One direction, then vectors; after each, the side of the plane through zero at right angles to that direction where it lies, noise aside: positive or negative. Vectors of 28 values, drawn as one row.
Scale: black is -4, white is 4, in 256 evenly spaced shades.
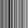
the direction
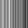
negative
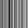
positive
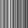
negative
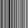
positive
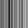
positive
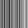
positive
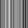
negative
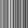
negative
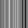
negative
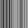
positive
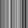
negative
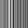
negative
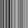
positive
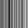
positive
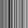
positive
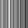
negative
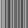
positive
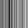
positive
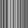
negative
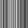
negative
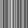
negative
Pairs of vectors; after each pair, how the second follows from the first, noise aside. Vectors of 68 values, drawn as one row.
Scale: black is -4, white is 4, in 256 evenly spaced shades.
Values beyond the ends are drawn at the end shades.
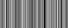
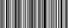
scaled up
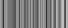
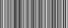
sign-scrambled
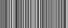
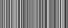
wrapped around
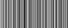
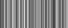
sign-scrambled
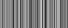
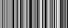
scaled up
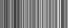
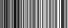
scaled up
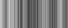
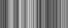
wrapped around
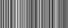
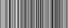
sign-scrambled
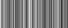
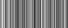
wrapped around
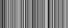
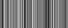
sign-scrambled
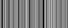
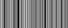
wrapped around
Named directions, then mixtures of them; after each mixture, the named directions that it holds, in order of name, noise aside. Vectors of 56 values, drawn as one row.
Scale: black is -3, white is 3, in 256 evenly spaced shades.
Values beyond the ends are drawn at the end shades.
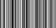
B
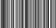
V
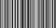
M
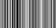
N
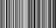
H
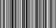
B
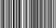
M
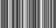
H, N, V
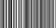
M, N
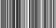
M, N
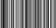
V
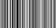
N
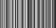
H, M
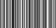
B, H, N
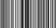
M, N, V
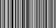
B, M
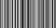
M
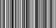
B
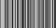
M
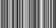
H, N, V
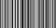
M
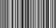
M, V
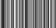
V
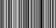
N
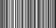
H, M, V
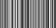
M, V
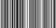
N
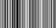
N
